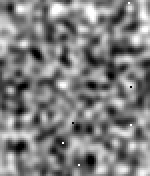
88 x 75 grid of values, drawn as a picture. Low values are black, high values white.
Six lone cells stand out: four far higher and two far lower than their neighbours. The field is mottled with small blotches. On average the colour sits 50% of the way up the scale. There is no overall slope. The halves do not mirror each other. There are no regular stripes. No row or column stands out.
